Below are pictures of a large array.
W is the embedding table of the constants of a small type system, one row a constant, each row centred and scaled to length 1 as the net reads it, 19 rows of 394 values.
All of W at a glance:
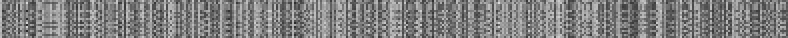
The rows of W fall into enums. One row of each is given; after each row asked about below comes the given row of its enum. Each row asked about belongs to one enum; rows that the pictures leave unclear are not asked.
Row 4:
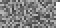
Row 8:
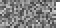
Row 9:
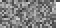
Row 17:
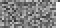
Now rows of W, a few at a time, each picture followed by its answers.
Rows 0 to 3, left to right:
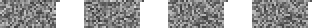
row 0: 8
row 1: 17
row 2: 4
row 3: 4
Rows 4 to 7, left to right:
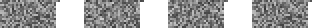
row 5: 9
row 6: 8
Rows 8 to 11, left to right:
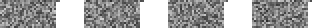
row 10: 4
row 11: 17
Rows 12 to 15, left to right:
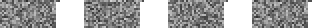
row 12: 9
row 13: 17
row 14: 4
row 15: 9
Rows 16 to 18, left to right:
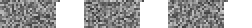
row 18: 8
